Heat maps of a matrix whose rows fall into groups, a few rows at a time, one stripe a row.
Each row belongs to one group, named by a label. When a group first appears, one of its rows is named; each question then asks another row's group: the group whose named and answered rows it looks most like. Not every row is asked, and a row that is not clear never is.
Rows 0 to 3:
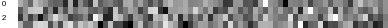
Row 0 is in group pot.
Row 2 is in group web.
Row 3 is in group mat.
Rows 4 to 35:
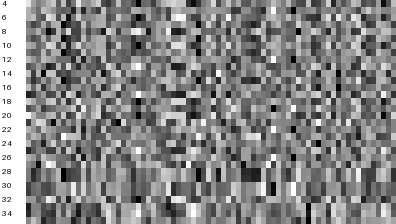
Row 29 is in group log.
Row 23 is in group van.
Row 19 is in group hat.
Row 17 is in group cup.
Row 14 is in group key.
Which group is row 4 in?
mat
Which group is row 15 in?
log
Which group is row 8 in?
cup
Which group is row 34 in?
cup
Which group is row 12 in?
pot
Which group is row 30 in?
hat
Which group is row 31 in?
hat
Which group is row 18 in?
mat
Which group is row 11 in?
log
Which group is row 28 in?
log
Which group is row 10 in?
mat
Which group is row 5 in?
pot
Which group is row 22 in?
pot
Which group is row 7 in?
log
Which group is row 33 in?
cup
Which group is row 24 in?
key
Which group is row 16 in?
key
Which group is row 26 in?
pot
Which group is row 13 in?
cup
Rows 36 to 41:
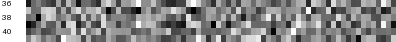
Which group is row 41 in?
van
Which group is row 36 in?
cup
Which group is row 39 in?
cup
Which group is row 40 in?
hat
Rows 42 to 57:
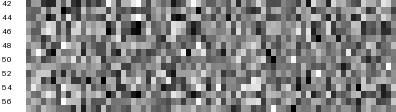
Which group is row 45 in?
mat
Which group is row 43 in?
log
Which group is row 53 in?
cup
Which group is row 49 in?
web
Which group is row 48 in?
van
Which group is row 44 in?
cup
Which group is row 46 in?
mat
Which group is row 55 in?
mat
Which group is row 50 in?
hat
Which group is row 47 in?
key
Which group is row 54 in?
van
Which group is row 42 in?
cup
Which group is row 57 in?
pot
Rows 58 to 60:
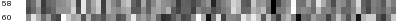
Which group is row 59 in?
hat
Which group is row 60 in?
van
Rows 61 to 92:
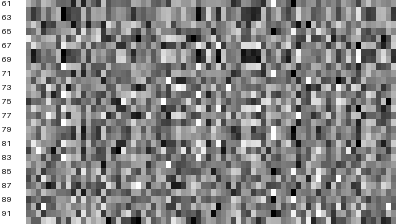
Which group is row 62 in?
log
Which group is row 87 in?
cup
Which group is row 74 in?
van
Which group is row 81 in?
van
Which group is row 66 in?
mat
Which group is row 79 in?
pot
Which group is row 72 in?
cup
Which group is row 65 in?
hat
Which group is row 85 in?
hat
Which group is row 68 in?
log
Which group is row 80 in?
pot
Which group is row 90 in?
web
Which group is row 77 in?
mat
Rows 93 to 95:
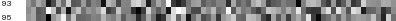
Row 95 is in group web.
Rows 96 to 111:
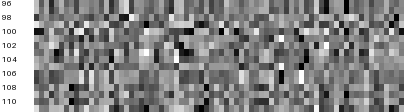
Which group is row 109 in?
key
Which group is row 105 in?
pot
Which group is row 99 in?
mat
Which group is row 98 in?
web
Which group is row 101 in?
pot
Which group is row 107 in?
hat
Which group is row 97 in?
key
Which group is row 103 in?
cup
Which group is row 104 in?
cup
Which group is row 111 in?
mat
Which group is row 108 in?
log
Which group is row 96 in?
key
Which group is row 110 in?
log
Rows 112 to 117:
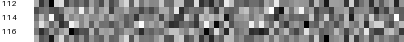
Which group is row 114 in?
web
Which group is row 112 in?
key
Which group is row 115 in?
van
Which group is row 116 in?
log
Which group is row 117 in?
key
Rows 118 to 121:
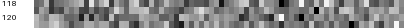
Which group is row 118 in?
hat
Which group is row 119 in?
cup
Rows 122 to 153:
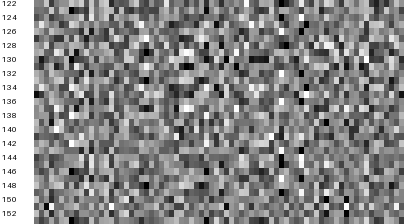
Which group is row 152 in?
key
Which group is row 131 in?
cup
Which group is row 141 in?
hat
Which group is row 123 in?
log
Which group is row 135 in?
cup
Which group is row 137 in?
mat
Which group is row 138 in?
van
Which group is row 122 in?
hat
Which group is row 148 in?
mat
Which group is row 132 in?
pot
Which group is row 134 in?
van
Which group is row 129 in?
mat
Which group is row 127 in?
cup
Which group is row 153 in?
log
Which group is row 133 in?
mat
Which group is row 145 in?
hat
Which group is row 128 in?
hat
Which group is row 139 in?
key
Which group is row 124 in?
hat
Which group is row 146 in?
log
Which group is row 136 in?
pot
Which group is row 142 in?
van
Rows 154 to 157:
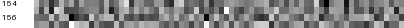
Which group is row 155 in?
key
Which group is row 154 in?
key
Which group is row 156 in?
log
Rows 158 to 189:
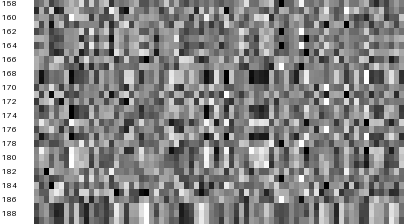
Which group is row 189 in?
cup
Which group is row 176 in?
web
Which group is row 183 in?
hat
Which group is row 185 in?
mat
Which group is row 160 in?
van
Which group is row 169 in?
log
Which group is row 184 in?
key
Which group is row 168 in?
log
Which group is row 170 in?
web
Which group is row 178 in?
hat
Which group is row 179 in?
van
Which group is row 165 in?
cup
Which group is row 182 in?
web
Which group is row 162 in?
hat
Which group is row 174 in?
log
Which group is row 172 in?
web
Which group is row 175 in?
van
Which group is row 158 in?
hat
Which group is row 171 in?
key
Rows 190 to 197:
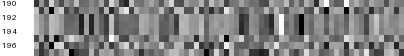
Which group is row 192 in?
pot
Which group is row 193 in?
pot
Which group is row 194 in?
pot
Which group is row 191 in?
key
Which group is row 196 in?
key
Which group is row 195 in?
web
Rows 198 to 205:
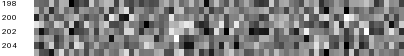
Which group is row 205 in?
key
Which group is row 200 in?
web
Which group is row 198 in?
log
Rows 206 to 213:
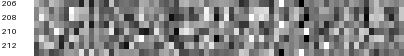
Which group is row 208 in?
van
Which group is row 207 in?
van
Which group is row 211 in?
van
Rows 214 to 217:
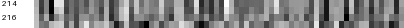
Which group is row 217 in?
mat
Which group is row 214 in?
key
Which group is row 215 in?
key
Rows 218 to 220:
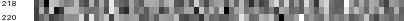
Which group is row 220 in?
hat
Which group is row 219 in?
web
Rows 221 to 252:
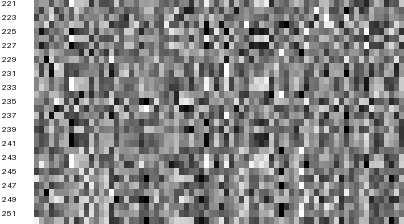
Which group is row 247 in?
hat
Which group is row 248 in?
web
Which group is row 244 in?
van
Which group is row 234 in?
pot
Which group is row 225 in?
log
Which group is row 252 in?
mat
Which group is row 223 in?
web
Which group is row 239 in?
cup
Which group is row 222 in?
cup
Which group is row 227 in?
log
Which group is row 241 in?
log
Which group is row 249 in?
mat
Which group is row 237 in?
key
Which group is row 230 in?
key
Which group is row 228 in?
pot
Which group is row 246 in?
mat
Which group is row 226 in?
van
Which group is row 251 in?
hat
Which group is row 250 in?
hat
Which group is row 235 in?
mat
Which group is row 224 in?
hat
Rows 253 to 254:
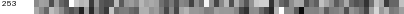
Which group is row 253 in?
van
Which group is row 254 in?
pot
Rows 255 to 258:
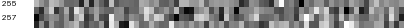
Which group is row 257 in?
cup
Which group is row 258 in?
web
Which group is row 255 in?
pot
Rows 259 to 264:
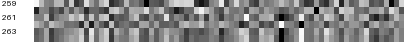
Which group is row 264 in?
hat
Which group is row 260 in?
cup
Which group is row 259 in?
mat
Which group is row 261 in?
hat
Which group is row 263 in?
hat
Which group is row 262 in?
pot
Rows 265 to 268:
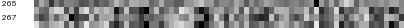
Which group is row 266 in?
mat
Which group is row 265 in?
cup
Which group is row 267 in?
log
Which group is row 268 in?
mat
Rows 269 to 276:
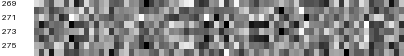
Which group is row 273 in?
hat
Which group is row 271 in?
van
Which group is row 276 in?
key
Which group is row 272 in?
log
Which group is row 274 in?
log
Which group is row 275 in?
mat
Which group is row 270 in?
hat
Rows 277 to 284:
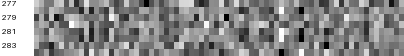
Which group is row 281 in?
pot
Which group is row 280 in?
van
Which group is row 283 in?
key
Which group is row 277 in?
mat
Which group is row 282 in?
pot
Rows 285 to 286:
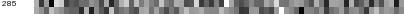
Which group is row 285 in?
key
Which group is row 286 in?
pot
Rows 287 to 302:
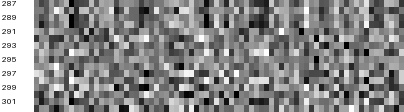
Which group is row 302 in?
web
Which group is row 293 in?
key
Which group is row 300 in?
cup
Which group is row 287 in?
log
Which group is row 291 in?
pot
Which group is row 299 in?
mat
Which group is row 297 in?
mat
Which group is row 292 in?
cup
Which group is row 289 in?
log
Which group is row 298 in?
van
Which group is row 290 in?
log
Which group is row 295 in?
cup
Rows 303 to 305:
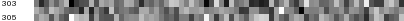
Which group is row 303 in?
log
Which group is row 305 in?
van
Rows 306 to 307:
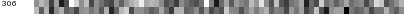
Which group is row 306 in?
van
